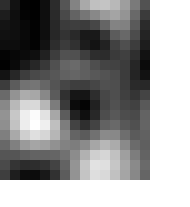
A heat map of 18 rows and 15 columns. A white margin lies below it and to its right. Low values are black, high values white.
Ninth with the lowest average: top left. Lone odd cells: none. Calmest part: top left.
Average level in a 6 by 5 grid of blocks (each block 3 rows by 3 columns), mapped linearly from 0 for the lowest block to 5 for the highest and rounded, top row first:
0 0 2 3 2 / 0 0 1 1 1 / 1 2 2 2 1 / 4 4 1 1 2 / 4 5 2 3 2 / 1 1 3 5 3
